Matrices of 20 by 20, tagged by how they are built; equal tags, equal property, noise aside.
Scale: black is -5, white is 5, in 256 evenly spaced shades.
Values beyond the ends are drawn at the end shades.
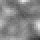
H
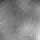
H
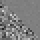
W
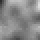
H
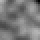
H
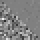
W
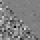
W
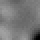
H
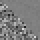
W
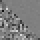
W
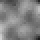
H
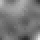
H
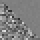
W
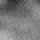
H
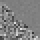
W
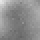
H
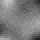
H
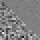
W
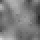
H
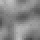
H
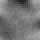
H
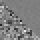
W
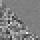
W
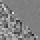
W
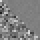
W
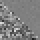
W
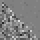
W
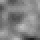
H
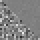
W
